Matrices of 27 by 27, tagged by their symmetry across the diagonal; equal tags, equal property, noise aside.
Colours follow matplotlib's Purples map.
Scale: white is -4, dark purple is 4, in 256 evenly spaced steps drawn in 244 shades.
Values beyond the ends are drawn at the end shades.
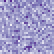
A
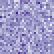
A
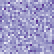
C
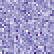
A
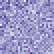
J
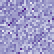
J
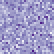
C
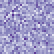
C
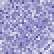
J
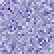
J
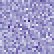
C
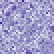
J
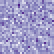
C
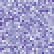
A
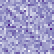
C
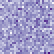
A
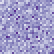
J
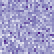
A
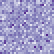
J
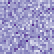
A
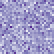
C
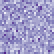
A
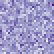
C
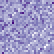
J
